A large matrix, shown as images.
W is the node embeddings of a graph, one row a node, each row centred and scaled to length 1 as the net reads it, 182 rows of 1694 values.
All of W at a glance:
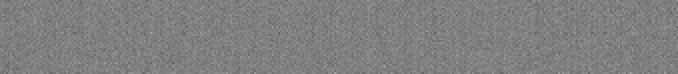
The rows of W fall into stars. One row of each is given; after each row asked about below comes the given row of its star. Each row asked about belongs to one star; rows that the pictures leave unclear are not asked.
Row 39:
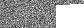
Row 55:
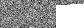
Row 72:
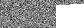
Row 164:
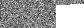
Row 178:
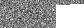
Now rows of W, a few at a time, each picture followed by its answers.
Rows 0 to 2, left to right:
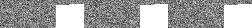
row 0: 178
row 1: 55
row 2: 178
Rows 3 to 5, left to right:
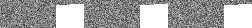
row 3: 39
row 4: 55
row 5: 164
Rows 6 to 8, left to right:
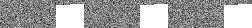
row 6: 39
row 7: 164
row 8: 178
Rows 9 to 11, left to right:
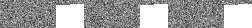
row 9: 39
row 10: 72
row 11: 164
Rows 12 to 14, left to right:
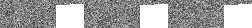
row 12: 39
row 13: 164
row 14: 55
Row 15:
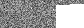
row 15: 178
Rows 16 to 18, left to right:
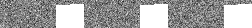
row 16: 55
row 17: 178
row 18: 72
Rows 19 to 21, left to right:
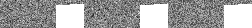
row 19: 72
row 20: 55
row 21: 55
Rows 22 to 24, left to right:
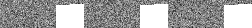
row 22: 39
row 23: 72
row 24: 55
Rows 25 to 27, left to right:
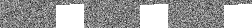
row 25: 39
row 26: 55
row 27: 55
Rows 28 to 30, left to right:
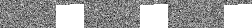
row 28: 164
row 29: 178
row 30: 164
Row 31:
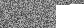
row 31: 178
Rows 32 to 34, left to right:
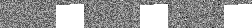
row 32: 178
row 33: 178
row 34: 164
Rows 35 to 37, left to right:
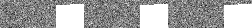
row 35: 39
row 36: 164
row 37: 39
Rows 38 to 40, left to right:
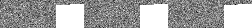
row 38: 164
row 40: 39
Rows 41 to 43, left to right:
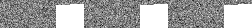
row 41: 55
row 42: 72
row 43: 72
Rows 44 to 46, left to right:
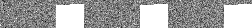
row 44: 178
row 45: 39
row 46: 178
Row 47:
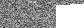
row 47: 55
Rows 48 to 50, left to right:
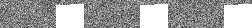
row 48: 55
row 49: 164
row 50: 164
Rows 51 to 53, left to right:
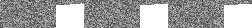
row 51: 39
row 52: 55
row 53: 178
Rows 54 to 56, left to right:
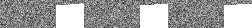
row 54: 39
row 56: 39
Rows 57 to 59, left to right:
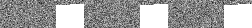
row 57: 55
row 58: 72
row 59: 39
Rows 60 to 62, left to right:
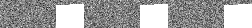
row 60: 72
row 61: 164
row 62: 55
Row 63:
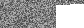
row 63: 164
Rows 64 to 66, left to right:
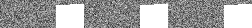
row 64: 178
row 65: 55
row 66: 178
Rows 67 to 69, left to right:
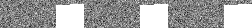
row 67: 72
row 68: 72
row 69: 72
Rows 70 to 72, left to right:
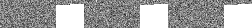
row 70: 39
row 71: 178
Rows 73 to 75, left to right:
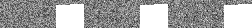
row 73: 164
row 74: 178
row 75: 164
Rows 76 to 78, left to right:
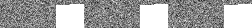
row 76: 164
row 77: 55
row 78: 55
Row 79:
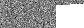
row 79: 39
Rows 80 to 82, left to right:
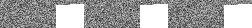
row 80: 72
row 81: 72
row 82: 72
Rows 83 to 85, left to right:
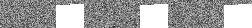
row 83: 39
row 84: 72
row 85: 39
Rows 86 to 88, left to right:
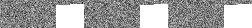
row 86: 39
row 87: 72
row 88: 39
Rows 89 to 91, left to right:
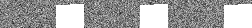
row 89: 72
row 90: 178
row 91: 164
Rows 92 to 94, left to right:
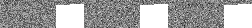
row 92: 55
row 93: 164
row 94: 72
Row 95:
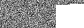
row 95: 72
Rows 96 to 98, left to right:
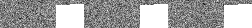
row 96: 178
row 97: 178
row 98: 178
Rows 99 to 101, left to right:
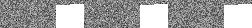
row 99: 164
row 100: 39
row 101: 164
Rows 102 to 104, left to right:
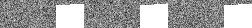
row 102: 164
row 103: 55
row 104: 39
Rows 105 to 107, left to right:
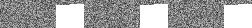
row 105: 178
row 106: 72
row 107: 164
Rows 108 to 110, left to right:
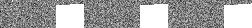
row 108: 178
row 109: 178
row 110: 55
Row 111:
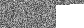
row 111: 39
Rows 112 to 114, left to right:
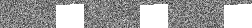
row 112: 55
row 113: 164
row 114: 178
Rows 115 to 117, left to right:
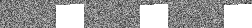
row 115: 55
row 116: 178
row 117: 39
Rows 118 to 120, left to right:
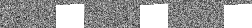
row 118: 164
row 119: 39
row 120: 55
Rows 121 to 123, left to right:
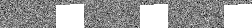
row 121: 55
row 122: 164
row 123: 164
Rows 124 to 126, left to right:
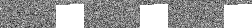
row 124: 72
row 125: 72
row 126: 178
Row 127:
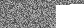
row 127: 178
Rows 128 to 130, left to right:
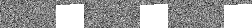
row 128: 178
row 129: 164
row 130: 72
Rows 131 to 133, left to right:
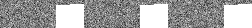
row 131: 178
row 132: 72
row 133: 72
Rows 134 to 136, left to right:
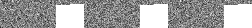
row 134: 178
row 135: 72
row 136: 178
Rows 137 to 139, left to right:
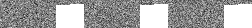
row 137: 178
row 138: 178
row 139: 55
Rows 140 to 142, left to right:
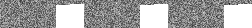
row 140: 39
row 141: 55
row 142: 55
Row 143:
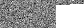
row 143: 178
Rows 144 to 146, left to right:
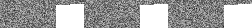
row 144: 55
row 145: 72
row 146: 55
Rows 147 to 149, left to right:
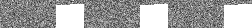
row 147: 178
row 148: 55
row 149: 164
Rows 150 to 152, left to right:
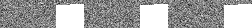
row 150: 164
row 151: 178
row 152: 72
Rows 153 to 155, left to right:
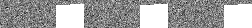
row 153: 39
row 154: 55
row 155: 178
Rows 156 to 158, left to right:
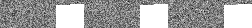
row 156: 178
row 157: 178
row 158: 55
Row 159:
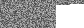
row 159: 178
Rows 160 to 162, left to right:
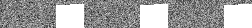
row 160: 164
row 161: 39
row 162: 55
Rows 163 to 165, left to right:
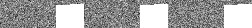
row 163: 39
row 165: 72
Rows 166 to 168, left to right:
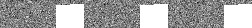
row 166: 55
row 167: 72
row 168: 164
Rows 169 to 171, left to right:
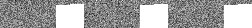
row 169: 55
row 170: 178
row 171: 178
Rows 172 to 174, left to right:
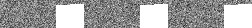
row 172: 55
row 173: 164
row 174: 72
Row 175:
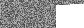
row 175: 39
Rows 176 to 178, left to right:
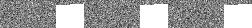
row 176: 55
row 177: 178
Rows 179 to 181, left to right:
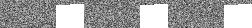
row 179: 72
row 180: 55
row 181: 164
